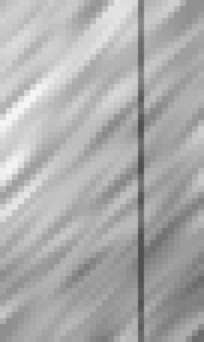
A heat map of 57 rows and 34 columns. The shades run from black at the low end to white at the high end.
The bottom right is the ninth with the lowest average. There is an overall slope up to the top left. Neither half mirrors the other. Column 24 stands out from the rest. Overall the values sit about 70% of the way up the scale.
